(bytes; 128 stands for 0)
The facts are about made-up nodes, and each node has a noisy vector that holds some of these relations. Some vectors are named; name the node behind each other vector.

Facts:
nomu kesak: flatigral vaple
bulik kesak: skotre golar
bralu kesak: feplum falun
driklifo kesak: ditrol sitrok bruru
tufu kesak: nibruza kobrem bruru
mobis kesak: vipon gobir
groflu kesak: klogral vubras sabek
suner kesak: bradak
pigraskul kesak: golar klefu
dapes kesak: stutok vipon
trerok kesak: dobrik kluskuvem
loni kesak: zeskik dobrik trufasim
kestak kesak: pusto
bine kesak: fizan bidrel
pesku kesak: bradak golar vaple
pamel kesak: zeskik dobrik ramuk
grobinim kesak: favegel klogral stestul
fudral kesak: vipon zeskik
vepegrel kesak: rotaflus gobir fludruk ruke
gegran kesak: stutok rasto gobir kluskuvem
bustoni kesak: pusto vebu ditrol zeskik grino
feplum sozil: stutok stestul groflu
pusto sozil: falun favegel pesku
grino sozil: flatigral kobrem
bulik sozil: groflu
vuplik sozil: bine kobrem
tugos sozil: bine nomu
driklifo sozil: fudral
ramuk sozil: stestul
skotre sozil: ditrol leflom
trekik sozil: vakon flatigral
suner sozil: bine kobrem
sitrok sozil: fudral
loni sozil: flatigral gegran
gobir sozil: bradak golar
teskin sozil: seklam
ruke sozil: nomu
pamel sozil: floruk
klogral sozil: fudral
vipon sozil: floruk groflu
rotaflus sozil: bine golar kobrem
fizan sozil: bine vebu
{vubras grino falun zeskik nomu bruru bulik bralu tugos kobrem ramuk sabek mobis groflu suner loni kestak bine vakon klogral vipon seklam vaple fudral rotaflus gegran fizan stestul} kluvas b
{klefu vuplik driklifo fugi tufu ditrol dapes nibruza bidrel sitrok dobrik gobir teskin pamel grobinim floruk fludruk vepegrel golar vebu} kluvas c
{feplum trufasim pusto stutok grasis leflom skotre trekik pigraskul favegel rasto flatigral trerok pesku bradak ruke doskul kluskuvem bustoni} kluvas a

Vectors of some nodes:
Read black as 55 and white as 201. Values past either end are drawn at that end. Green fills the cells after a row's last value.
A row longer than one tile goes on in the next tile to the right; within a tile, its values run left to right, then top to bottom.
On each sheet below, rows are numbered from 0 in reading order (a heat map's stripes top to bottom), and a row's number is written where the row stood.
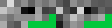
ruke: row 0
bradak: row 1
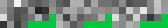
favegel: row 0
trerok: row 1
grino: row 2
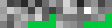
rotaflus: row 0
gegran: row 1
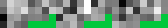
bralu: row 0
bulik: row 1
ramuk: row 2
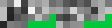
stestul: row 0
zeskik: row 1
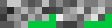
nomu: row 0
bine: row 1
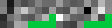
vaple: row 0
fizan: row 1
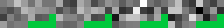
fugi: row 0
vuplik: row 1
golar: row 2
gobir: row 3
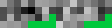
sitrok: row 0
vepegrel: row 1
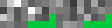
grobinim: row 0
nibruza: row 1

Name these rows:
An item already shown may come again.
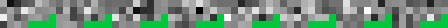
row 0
kobrem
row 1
tufu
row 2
pusto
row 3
bidrel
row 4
grino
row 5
pigraskul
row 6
dapes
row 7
seklam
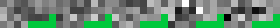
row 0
trekik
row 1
leflom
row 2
bruru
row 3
stestul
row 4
skotre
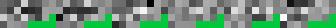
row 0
pusto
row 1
skotre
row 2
suner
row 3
vakon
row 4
fudral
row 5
kobrem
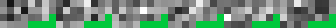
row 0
ramuk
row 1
pamel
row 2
loni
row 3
klefu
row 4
bine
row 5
favegel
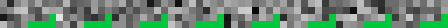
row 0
dobrik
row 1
trekik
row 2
teskin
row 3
trufasim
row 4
falun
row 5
fludruk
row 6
pesku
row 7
leflom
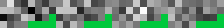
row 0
gobir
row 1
vipon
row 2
vebu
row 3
trekik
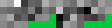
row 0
klogral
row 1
feplum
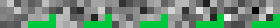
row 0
tugos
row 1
driklifo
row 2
bruru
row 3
groflu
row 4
fizan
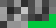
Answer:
flatigral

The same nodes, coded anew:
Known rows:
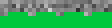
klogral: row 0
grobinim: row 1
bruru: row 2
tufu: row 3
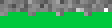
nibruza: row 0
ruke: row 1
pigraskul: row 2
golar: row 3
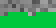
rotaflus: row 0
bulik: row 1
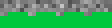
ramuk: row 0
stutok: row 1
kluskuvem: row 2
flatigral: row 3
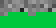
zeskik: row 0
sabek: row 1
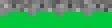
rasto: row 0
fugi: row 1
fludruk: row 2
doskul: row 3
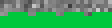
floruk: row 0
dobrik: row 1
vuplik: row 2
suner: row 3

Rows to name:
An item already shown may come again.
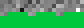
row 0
ramuk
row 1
vipon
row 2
vepegrel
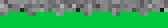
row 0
driklifo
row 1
vaple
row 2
feplum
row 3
sitrok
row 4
kobrem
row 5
zeskik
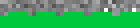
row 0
favegel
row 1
vakon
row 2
falun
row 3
pesku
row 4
dapes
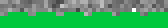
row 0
seklam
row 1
floruk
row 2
pamel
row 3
groflu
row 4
golar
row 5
bradak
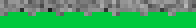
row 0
bralu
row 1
ditrol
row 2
vaple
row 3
ramuk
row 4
bine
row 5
driklifo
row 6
stestul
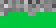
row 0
trerok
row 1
vipon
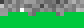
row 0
dapes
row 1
flatigral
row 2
fudral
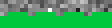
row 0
tufu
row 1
gobir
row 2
loni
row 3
pusto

